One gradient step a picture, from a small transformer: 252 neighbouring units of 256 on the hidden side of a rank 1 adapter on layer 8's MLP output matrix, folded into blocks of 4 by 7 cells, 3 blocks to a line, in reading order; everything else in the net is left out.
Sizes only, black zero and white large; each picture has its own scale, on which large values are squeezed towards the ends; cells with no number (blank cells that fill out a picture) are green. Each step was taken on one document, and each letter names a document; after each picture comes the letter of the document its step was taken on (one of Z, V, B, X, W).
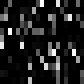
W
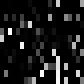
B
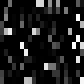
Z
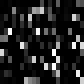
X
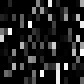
B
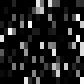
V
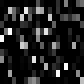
X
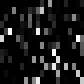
X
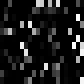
Z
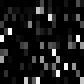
X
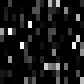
Z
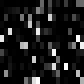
X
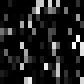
Z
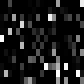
B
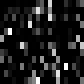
X
